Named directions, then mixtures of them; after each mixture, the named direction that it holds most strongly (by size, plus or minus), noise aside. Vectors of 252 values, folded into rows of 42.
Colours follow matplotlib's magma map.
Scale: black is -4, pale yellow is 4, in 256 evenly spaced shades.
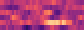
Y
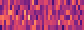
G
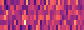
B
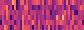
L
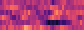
Y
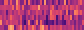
L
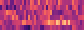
Y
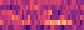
Y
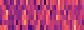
B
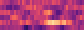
Y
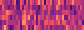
L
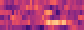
Y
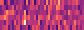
B
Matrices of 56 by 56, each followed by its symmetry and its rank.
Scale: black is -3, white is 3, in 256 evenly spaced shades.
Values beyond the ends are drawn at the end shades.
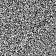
antisymmetric, full rank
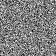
antisymmetric, full rank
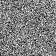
antisymmetric, full rank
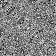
symmetric, full rank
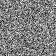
antisymmetric, full rank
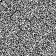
symmetric, full rank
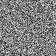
antisymmetric, full rank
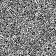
symmetric, full rank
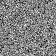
symmetric, full rank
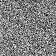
antisymmetric, full rank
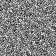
symmetric, full rank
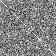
symmetric, full rank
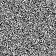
antisymmetric, full rank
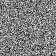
antisymmetric, full rank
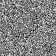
symmetric, full rank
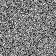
symmetric, full rank
